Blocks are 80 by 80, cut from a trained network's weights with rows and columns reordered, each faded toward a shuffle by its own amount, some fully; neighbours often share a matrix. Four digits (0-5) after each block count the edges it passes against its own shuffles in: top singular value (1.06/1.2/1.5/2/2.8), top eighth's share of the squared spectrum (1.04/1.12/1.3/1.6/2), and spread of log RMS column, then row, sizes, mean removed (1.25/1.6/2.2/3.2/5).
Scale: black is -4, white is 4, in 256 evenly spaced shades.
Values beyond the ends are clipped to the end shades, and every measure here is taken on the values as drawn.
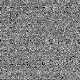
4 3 1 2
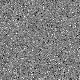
0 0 0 0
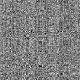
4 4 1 2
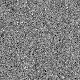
0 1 0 0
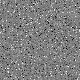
1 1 0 0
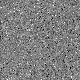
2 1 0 0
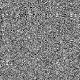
3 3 1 2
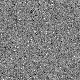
0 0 0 0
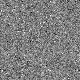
0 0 0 0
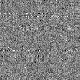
3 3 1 2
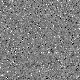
2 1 0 0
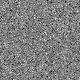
0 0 0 0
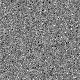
0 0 0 0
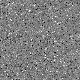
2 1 0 0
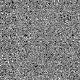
3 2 2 1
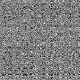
3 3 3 2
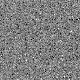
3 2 1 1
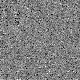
2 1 0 0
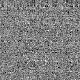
3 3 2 1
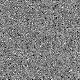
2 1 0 0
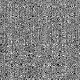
3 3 1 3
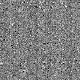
2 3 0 2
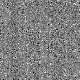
2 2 1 1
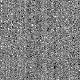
3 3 1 2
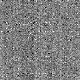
3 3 1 2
